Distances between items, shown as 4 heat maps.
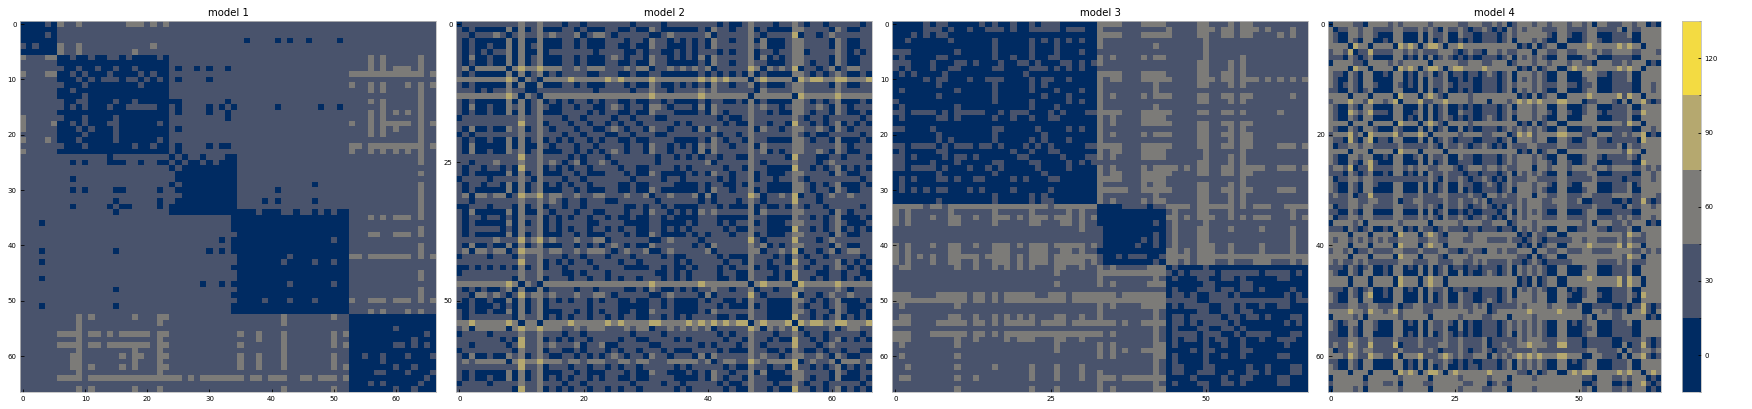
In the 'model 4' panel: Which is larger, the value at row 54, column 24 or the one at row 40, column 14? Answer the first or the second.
the second
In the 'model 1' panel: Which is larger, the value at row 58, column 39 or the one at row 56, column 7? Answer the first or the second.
the second
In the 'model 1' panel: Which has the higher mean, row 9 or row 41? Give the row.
9
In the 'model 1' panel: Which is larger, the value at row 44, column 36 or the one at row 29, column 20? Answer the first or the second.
the second
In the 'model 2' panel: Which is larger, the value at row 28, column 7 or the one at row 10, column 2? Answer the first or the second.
the second
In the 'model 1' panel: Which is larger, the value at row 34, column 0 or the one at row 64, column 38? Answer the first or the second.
the second
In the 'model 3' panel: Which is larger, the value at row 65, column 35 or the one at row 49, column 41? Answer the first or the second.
the second
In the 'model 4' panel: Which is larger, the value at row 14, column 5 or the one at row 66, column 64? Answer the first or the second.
the first
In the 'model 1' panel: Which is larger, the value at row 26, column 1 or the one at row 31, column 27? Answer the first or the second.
the first
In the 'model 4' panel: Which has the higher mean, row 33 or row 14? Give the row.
14
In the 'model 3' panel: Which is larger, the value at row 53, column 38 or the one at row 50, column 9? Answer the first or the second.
the second
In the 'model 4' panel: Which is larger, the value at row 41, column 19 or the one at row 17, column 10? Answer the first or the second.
the first
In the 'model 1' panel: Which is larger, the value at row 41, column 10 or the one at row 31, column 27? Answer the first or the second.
the first
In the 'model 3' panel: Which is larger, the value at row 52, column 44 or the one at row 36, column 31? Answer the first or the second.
the second
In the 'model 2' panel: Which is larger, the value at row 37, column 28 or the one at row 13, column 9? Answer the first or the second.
the second
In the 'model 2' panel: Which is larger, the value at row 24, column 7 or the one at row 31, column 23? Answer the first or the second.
the second
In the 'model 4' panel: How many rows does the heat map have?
67
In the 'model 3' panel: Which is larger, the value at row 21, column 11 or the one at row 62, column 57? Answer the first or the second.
the second
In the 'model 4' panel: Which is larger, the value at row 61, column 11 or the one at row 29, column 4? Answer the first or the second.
the second
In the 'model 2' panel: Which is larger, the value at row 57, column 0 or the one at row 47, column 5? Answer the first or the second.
the second
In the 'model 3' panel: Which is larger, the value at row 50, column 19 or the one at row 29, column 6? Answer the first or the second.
the first
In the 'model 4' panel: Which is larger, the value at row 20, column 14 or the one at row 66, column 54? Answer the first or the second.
the second
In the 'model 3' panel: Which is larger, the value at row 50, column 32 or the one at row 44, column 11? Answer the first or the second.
the first
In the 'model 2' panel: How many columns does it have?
67
